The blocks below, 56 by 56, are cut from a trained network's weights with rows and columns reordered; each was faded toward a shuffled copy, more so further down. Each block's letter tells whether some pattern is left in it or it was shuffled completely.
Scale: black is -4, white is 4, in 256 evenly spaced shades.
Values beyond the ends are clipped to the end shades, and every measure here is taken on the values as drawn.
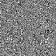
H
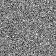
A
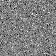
A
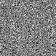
H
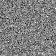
A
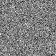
A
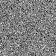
A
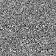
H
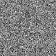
H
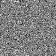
H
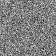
A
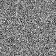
H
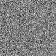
H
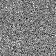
A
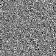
H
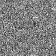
H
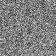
A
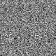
H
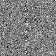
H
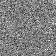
A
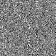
H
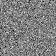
A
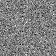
A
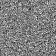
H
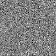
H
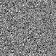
H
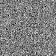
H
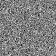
A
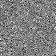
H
